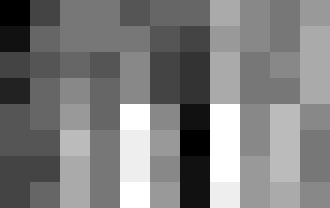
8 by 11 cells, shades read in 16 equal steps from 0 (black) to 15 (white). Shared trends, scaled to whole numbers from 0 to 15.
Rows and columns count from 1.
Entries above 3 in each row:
10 10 10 9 10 10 10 10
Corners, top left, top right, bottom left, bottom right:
0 9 4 8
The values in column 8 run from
9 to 15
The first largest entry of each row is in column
8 11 8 8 5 8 8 5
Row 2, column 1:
1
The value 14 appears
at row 6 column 5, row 7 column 5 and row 8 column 8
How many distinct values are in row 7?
9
